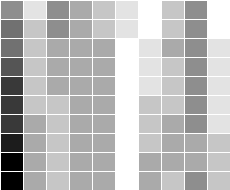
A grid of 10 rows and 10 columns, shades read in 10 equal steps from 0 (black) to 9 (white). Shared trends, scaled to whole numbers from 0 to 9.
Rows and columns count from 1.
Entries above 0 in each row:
10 10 10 10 10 10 10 10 9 9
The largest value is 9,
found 12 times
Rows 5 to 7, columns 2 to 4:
7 6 6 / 7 7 6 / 6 7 6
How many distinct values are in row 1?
5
